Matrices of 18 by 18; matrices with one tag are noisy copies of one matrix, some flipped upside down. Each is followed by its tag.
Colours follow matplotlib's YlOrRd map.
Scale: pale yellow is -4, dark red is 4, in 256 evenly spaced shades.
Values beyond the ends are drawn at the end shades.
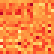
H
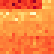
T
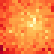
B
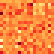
H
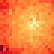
B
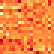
H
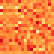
H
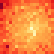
B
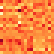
H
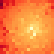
B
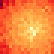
B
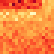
T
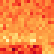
T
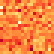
H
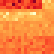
T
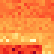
T
